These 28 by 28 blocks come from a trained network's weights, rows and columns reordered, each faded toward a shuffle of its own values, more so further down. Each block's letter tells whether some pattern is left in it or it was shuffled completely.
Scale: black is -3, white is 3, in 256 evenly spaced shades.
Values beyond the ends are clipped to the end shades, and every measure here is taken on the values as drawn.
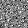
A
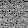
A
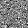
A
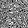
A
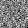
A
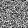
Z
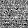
A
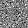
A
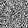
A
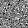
Z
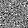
Z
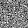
Z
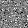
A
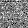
A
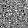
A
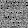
A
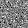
Z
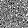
Z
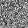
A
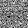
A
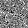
Z
